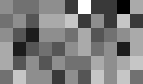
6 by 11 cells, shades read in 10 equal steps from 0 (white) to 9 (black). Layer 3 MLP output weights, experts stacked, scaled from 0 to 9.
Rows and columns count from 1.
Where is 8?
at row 3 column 3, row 4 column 2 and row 4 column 10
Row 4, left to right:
3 8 6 5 6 4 3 5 4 8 3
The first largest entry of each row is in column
10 7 3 2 2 5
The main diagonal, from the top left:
4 4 8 5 4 4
